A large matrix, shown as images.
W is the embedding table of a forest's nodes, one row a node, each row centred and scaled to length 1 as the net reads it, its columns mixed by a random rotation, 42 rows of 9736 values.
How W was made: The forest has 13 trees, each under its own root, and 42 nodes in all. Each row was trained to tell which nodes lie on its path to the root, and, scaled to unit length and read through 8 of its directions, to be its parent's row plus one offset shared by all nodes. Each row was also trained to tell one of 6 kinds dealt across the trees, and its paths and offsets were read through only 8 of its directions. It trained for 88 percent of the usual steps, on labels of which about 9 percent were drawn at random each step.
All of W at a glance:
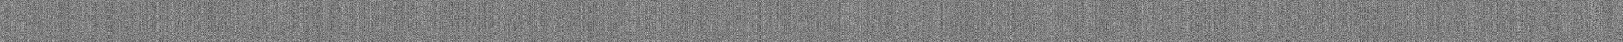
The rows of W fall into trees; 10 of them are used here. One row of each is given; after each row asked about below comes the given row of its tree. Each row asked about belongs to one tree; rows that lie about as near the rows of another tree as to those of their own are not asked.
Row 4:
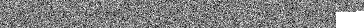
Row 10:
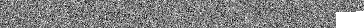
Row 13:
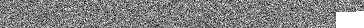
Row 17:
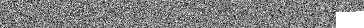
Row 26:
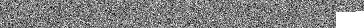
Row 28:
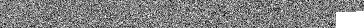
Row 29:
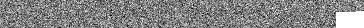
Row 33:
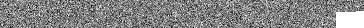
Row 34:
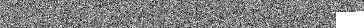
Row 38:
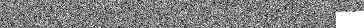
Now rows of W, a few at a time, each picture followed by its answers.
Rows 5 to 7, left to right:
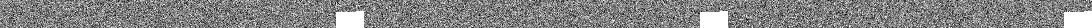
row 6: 29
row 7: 10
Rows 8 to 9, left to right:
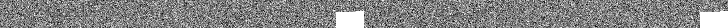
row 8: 33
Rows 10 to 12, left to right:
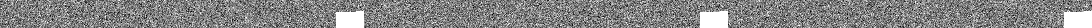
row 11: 28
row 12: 33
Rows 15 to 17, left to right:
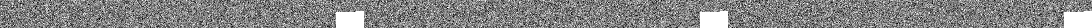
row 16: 17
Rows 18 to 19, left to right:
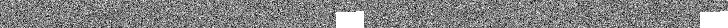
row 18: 38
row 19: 10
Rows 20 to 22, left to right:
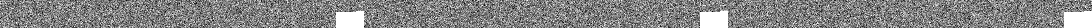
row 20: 34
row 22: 33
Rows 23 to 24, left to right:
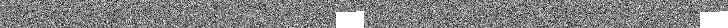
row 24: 29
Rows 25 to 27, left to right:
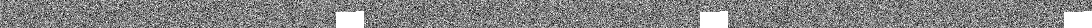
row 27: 26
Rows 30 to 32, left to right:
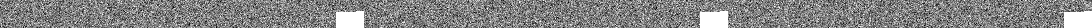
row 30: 26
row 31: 17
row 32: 34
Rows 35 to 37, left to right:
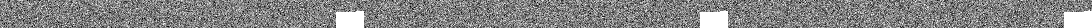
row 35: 38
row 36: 28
